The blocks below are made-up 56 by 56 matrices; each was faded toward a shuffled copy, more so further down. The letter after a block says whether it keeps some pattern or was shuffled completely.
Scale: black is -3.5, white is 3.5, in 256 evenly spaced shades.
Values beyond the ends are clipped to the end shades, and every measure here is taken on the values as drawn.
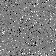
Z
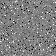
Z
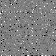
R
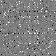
R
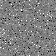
Z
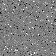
Z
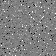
Z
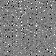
R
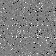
R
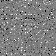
R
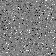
Z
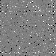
R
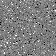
Z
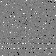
R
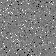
Z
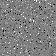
Z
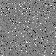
R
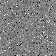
Z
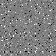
R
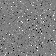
Z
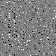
R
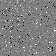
Z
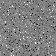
Z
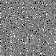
R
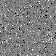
Z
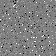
Z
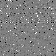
R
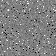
Z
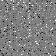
R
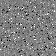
Z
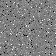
Z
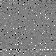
R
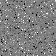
Z
